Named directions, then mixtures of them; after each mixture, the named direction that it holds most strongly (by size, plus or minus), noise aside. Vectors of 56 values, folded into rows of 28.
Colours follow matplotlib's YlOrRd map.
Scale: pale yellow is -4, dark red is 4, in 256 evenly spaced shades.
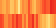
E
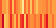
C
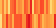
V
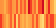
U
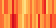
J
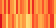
V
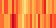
J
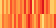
V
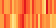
J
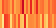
C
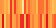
C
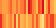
U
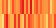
C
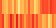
E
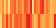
V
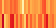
C
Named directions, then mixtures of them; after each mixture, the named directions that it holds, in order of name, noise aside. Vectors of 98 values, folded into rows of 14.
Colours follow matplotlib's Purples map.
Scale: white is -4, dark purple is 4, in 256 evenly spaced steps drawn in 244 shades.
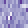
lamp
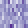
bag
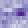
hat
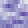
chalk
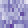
bag, chalk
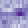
hat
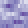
chalk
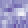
hat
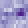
hat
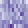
bag, chalk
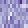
bag, lamp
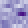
chalk, hat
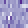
lamp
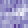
bag, hat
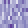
bag, lamp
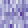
bag, hat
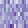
bag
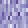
bag, lamp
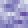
chalk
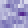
chalk, hat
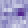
hat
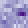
chalk, hat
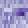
hat, lamp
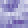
chalk, hat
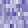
bag, chalk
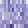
bag, chalk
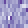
lamp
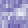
hat, lamp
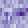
hat, lamp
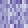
bag, lamp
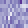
bag, lamp
